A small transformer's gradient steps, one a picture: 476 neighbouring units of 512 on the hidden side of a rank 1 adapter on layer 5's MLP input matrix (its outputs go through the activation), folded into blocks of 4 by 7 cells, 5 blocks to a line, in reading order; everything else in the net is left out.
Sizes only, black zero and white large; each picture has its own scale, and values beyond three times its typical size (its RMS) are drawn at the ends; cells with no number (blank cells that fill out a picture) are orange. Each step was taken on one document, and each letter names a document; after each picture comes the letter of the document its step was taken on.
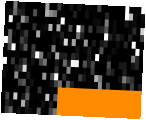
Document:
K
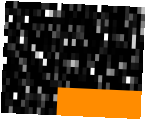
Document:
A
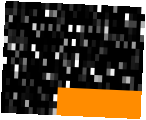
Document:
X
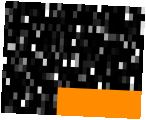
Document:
K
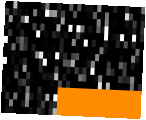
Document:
A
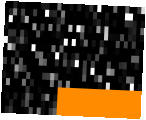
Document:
X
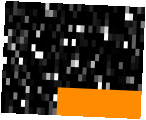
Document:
K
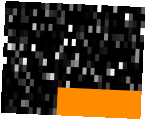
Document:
X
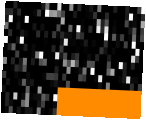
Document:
A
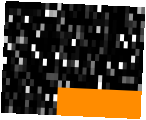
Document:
A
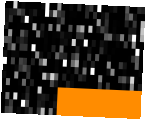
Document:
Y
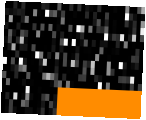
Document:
K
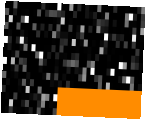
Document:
A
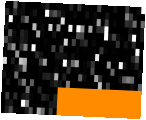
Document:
K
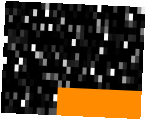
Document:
X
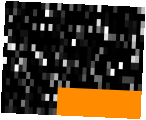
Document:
X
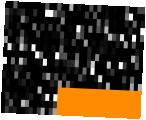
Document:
Y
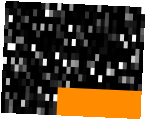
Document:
A
